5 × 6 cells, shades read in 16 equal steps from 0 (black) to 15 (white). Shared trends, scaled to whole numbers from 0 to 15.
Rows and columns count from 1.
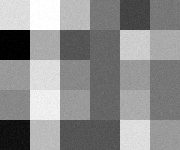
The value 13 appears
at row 1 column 1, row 3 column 2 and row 5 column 5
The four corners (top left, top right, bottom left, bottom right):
13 7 1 9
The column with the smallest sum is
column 4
